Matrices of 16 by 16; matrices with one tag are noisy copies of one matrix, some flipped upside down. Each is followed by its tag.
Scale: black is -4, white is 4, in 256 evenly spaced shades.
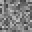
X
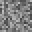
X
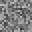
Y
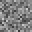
Y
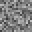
Y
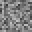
X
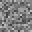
Y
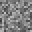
X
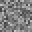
Y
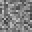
X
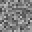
Y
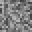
X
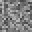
X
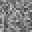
X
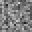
X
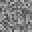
Y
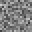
Y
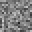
X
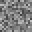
Y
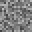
Y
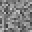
X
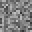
X
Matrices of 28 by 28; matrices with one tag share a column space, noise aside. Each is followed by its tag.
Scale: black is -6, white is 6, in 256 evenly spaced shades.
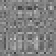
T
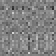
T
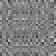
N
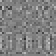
T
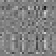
T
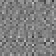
N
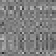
T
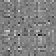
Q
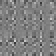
N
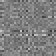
Q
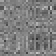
T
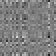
N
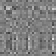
T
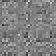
N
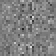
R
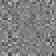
N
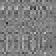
T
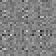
Q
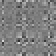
N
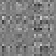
R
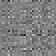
Q
